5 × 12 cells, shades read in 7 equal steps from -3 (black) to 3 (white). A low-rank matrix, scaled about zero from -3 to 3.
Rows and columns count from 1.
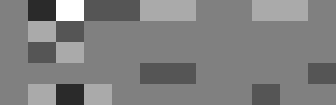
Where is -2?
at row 1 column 2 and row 5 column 3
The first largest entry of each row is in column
3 2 3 1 2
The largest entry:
3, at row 1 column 3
